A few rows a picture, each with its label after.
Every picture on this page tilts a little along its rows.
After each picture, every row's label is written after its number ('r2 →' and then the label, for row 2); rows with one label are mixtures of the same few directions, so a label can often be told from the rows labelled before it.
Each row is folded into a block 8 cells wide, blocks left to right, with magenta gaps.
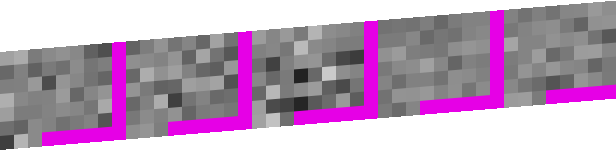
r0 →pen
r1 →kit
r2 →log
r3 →log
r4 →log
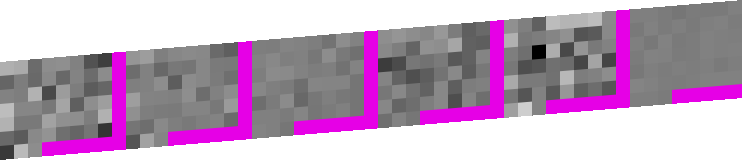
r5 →pen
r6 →pen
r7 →kit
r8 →log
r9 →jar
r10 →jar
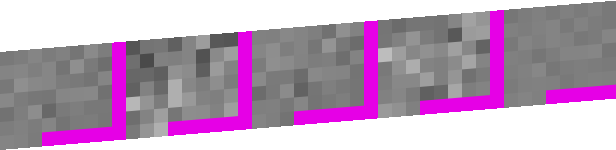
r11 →kit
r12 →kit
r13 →kit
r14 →log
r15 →kit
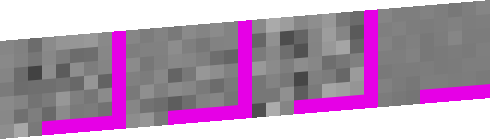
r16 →jar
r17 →log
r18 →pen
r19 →kit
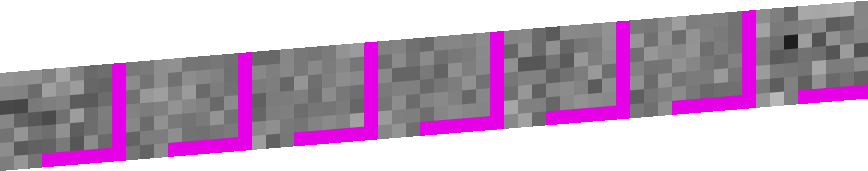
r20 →log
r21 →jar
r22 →pen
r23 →jar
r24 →jar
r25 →jar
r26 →jar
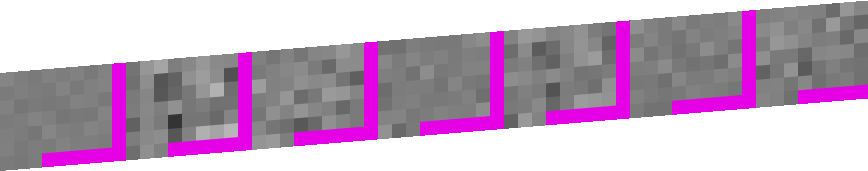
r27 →kit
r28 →pen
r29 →log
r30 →pen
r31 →pen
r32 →kit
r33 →kit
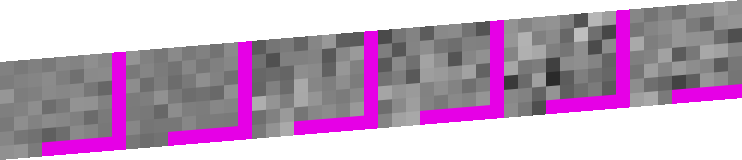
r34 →log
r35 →kit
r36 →kit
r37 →kit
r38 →kit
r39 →log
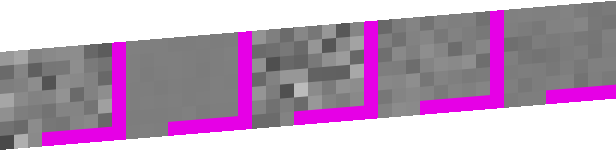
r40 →pen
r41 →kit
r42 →kit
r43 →kit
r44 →log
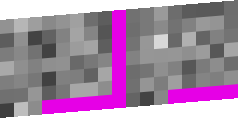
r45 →pen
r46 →jar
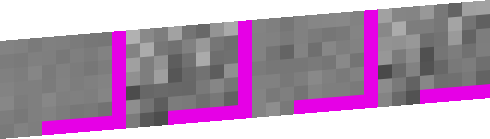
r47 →pen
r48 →kit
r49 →jar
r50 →kit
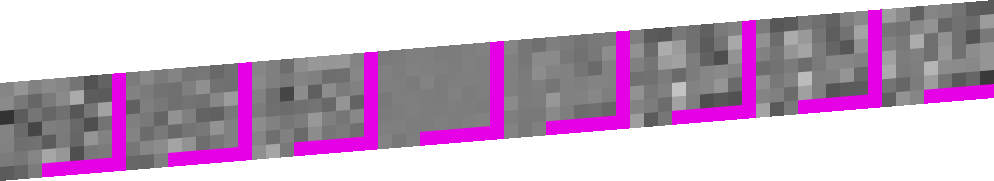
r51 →log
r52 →log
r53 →jar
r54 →pen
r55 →pen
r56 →pen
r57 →pen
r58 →pen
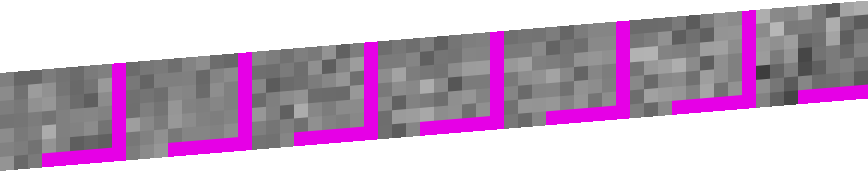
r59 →pen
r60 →kit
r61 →kit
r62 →log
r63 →log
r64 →log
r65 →kit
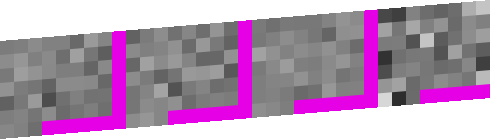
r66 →kit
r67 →kit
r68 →log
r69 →pen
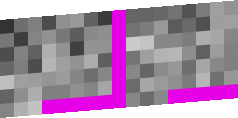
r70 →kit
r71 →log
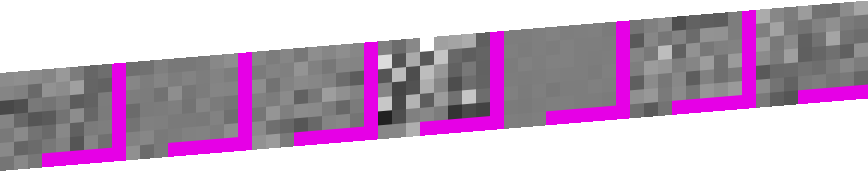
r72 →log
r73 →pen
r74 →log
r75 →jar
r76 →jar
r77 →jar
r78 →kit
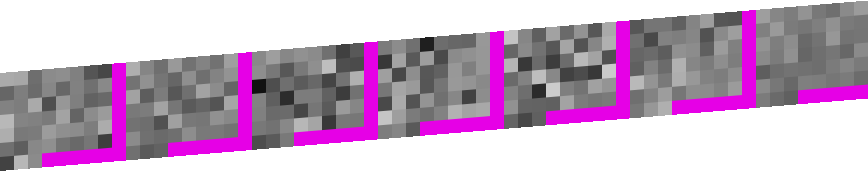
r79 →pen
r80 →kit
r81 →log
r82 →jar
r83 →kit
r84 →kit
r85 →kit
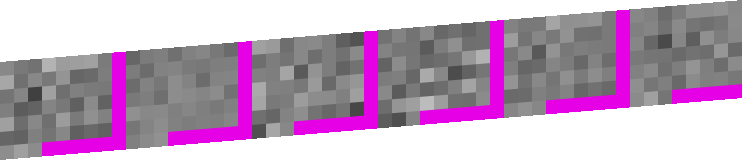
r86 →jar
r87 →kit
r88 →pen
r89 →log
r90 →jar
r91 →jar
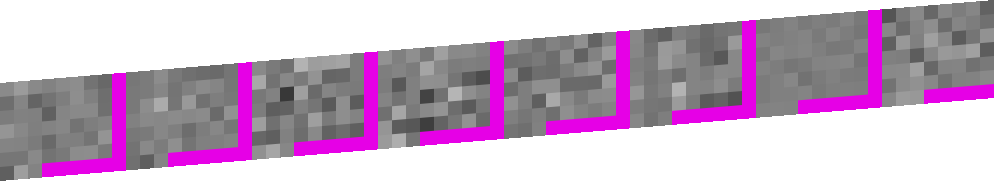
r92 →pen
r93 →jar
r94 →jar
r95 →log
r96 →kit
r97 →pen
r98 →kit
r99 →kit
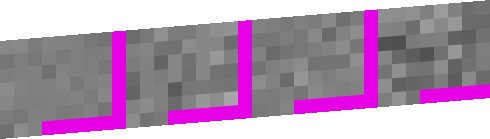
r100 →pen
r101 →pen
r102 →kit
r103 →log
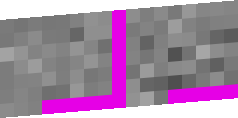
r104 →log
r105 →log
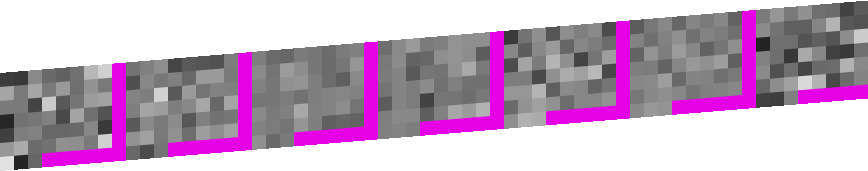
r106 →pen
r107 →jar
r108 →pen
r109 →pen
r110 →kit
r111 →kit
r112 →log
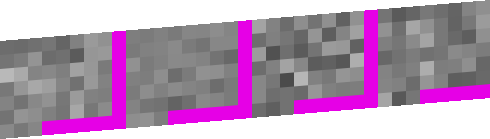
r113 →log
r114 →log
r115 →kit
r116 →pen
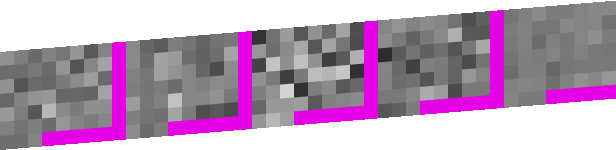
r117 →kit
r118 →pen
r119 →kit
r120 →log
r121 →pen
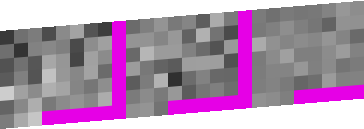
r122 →kit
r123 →kit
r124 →log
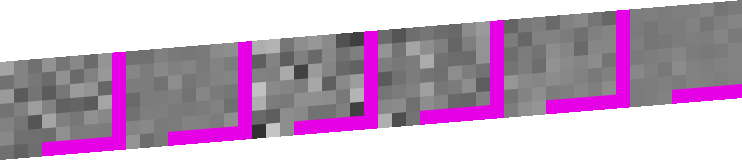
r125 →kit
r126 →pen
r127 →pen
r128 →pen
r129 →kit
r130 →kit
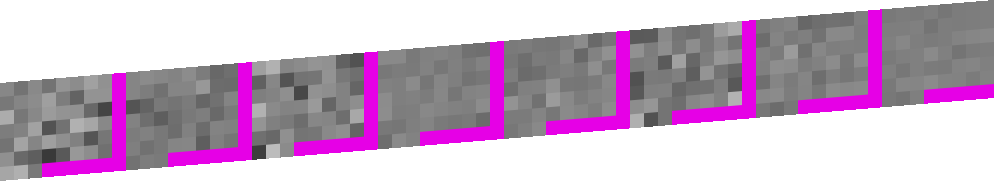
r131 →log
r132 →log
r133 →pen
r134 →pen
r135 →kit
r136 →pen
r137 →jar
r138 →log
